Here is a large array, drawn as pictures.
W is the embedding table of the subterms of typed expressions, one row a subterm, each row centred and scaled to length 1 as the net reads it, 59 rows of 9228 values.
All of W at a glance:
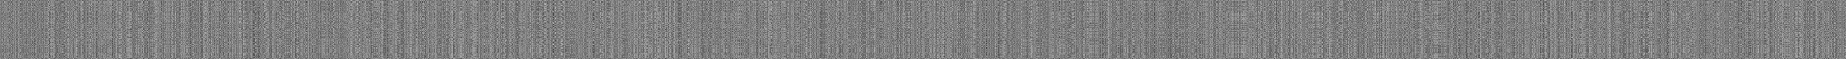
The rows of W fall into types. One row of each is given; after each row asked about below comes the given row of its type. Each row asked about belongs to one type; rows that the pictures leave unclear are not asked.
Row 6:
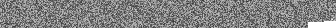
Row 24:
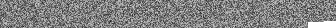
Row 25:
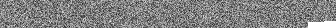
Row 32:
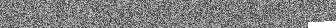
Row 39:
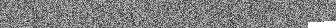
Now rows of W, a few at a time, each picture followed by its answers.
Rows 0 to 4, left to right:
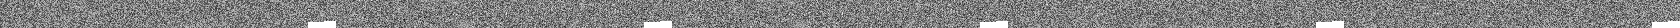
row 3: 6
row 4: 39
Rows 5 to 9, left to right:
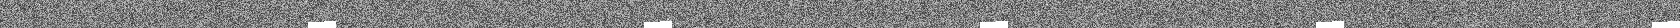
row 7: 32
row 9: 24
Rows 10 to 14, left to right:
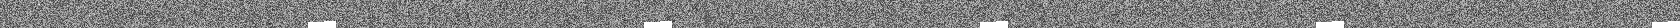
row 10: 6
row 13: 24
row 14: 24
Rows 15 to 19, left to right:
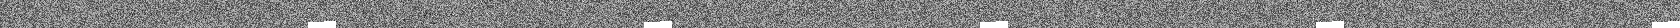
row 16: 24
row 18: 32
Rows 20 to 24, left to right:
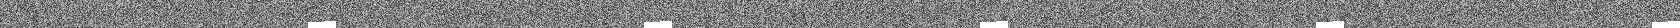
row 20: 24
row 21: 6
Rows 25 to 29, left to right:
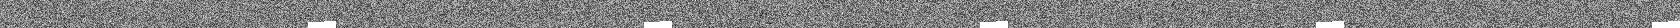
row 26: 24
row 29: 6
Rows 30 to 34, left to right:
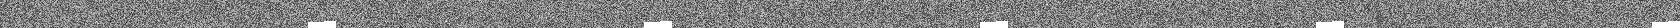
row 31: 25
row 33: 6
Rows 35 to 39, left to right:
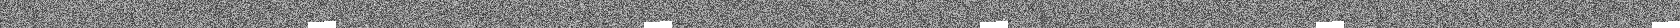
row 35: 39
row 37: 6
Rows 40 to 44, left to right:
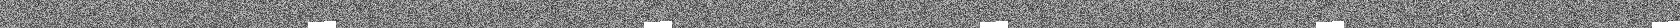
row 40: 25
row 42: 24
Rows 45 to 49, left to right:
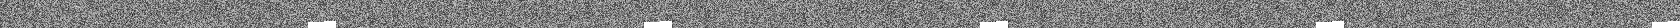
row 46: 32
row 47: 39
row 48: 39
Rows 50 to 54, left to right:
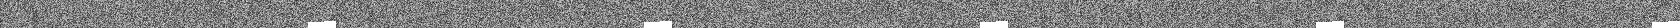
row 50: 39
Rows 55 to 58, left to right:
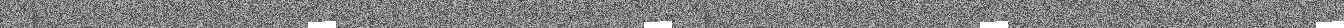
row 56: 32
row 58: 6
